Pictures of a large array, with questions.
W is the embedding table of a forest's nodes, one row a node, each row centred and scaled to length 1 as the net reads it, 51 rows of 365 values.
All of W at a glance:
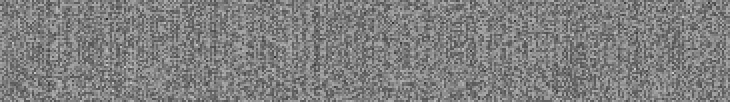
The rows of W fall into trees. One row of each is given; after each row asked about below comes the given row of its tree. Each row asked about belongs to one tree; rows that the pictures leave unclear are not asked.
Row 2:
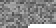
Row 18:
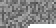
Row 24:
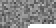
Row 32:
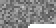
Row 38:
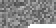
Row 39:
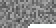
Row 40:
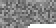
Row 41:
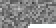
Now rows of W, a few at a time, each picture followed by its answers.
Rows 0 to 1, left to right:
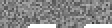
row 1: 38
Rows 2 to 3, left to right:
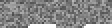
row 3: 39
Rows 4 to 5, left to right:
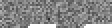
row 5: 18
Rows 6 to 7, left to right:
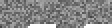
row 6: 40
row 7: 38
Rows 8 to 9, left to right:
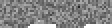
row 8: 32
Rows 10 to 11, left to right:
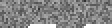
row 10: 18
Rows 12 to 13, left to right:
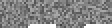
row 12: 24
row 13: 39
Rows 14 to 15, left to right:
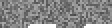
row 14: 24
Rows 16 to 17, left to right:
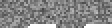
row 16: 38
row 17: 32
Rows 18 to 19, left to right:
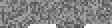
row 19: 32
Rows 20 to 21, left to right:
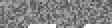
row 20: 18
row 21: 39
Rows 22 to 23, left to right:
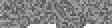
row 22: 39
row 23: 39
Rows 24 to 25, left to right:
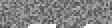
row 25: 38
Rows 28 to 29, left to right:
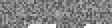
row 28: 24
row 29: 39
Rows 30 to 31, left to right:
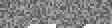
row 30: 38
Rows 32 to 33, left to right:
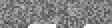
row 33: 41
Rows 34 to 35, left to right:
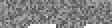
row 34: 18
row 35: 40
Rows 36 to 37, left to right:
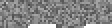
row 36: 2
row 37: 40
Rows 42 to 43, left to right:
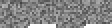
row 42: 41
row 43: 40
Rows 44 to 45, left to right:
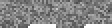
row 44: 32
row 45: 2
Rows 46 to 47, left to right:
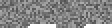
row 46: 39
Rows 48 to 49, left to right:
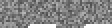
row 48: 2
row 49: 18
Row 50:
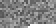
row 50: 38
